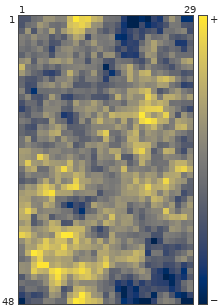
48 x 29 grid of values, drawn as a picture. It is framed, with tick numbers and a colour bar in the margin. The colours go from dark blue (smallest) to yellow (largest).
Odd rows or columns: none. Average level on the scale: 50%. Mirror symmetry: none. Grain: blotchy. Stripes: none.
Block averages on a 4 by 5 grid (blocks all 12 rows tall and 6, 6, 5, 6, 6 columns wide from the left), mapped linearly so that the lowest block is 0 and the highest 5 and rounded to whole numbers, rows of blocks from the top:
2 3 1 1 1
2 2 3 4 3
4 3 3 3 3
4 5 3 1 0
